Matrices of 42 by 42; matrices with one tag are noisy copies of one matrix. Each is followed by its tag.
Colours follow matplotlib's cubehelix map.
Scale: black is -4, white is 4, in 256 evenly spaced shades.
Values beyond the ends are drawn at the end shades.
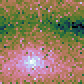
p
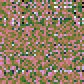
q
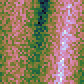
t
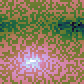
p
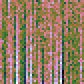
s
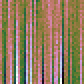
s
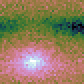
p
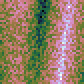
t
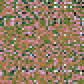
q
